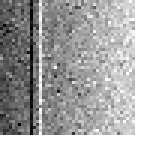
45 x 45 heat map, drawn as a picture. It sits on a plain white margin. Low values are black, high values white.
Slope: up to the right. Odd lines: columns 11 and 14. Average level on the scale: 60%. Stripes: none.
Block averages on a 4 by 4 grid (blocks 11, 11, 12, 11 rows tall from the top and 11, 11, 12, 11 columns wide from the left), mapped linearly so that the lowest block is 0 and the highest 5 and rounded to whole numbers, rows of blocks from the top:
0235
0235
0235
0235
